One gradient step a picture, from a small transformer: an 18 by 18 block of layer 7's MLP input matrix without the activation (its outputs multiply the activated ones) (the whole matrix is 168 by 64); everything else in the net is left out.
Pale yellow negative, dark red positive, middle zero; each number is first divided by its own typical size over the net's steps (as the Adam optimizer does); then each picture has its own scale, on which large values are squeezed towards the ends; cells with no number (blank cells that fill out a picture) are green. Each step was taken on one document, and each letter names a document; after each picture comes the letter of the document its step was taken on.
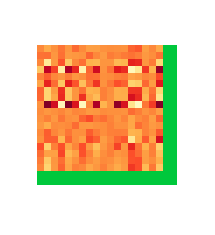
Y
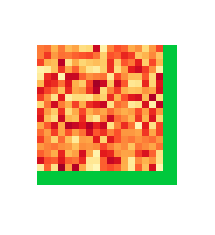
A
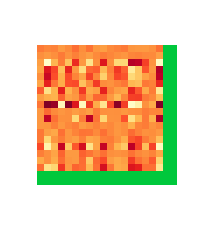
Y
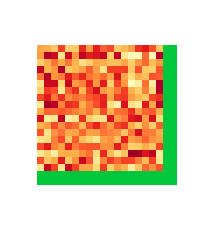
A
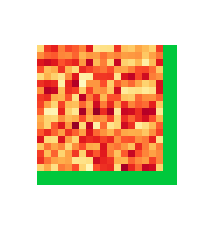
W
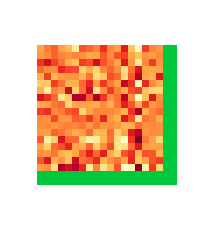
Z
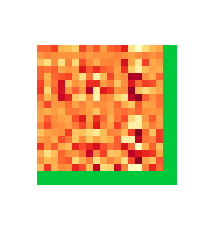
Z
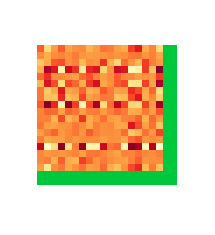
Y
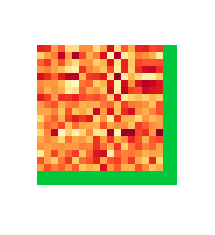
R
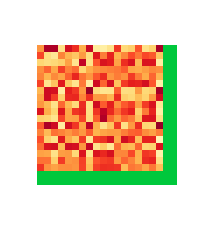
W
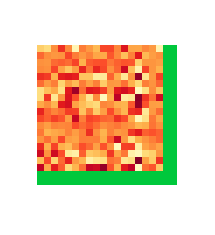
Z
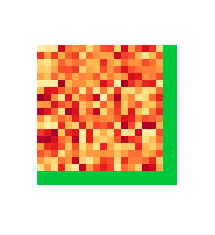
W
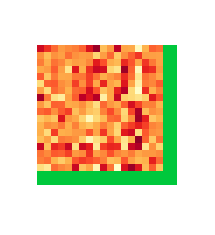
Z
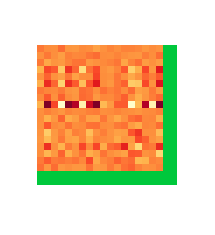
Y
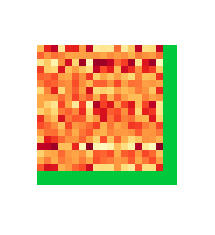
W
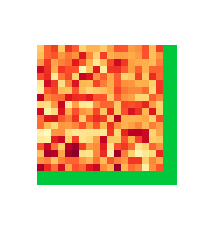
A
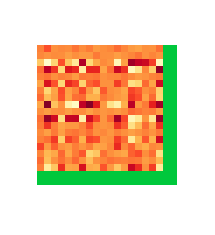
Y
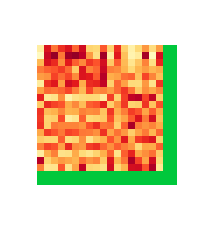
A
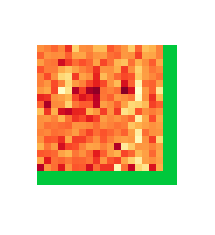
Z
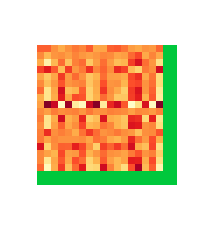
Y
